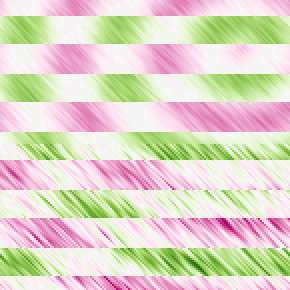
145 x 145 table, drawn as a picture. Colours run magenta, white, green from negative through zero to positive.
Stripes running across repeat 5 times from top to bottom. Overall the values sit about 50% of the way up the scale. The top part is calmer, up to a seam about 50% of the way down. No overall slope runs across the table. Concentric rings centre on the top right.
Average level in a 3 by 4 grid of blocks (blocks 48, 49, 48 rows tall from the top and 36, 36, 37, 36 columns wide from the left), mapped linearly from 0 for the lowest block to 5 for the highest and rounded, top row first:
3 3 1 5 | 2 0 2 1 | 2 3 3 2
